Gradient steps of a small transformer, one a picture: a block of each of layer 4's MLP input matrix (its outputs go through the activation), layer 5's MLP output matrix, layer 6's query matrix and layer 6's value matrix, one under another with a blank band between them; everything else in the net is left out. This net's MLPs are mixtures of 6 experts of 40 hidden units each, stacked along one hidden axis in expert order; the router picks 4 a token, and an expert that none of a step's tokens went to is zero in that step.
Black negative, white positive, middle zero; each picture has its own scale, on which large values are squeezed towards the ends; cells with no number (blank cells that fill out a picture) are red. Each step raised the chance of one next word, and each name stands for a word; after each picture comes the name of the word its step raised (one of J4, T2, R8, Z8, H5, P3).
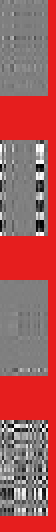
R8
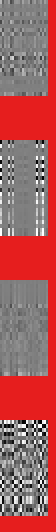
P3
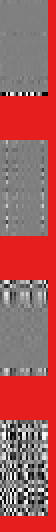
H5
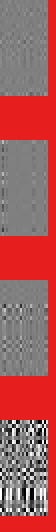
R8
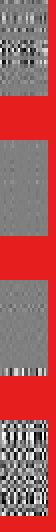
H5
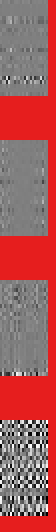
P3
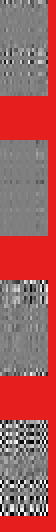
P3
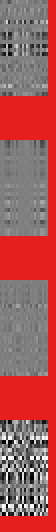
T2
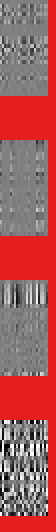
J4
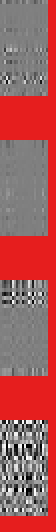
J4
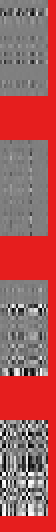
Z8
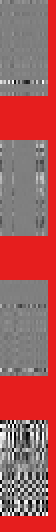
H5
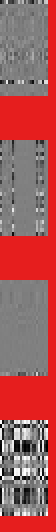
J4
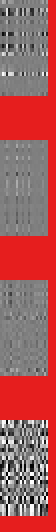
Z8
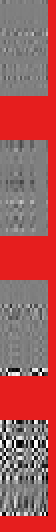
T2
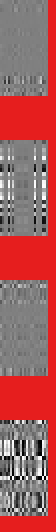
J4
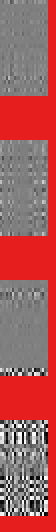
H5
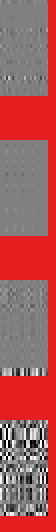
T2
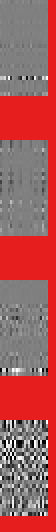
T2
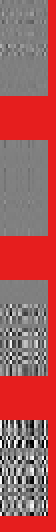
T2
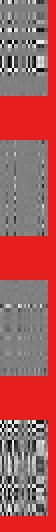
J4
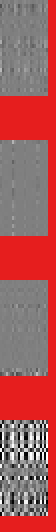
H5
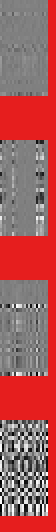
Z8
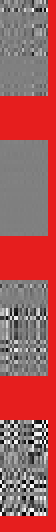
P3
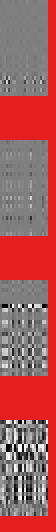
J4
